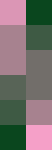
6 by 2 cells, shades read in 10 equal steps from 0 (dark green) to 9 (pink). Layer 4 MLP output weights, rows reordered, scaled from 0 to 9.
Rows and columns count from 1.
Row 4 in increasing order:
3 4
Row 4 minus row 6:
3 -5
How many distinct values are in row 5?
2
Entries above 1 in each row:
1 2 2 2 2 1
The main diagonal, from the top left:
8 2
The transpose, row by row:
8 6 6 3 2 0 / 0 2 4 4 6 9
